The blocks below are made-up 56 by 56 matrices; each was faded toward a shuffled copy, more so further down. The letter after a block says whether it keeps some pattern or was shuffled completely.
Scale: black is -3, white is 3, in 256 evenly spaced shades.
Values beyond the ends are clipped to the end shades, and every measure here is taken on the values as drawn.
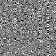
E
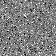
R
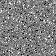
R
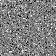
R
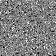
R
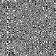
E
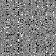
E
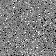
R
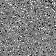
R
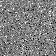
R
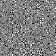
E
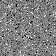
R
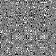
E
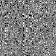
E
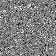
R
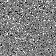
R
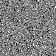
R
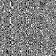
E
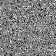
R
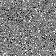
R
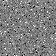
R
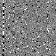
E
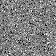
R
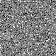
R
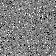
R
